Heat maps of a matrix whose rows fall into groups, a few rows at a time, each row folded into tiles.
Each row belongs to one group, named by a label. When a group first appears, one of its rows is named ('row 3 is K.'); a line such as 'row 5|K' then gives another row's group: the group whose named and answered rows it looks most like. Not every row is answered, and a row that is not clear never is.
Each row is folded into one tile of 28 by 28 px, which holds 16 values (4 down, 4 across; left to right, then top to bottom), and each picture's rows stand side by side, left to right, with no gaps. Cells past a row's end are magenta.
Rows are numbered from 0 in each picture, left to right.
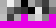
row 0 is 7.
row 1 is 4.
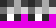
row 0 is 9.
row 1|9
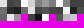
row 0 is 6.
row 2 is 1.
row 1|7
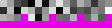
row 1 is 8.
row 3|9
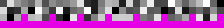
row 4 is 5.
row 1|4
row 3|8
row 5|7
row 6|1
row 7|7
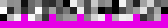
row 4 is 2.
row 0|7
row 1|4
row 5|7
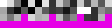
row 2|6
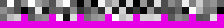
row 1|1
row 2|7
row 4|5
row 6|9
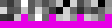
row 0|8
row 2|5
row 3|6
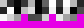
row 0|4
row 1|8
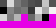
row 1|9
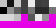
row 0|5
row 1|6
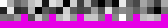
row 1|6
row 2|5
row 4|2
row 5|6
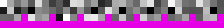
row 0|1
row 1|2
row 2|9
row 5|6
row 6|1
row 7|1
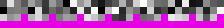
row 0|2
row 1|4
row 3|4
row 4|8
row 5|1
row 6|5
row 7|8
